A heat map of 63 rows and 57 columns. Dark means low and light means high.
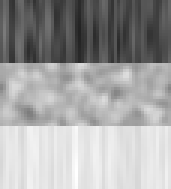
The table splits into 3 rows of 1 panel. Panel 1,1: low, streaked downward. Panel 2,1: high, blotchy. Panel 3,1: very high, streaked downward, faint in contrast.
